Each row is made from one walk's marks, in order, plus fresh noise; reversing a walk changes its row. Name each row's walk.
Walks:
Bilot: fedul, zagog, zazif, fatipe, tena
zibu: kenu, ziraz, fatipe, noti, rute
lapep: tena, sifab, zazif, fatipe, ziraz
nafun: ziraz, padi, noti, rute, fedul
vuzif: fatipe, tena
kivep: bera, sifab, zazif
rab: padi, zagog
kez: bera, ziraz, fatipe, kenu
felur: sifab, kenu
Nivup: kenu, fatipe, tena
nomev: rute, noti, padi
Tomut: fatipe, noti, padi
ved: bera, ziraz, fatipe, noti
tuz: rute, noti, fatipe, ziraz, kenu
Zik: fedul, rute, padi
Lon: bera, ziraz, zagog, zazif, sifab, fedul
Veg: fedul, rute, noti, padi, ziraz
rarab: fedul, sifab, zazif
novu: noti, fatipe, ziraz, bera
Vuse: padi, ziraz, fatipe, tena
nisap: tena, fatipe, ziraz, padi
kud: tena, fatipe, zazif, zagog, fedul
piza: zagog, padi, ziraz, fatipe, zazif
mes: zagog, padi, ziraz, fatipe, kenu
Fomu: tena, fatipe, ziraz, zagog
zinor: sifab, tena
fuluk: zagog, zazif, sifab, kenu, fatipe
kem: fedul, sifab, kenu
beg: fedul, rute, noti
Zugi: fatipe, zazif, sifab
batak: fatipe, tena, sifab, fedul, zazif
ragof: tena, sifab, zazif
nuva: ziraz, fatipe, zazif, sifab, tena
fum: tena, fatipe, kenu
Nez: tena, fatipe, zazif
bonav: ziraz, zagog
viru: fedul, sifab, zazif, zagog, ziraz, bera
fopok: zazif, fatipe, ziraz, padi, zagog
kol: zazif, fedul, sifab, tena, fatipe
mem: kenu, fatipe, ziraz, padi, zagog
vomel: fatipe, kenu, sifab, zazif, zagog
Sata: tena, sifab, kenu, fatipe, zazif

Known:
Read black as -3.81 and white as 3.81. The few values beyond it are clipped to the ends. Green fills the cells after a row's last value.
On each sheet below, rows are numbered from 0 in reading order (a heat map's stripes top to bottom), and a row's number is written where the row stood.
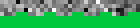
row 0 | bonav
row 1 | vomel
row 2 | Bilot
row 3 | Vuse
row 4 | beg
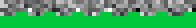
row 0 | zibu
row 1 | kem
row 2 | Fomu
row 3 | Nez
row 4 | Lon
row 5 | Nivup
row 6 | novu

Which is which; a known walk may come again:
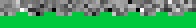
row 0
vuzif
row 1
Veg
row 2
Bilot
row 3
Lon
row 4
bonav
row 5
felur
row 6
mem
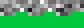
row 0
Fomu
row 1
nisap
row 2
tuz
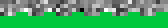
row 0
Zugi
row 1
zinor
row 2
kivep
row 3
nuva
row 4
ragof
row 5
fopok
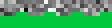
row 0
novu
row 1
batak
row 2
zibu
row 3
fuluk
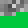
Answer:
kud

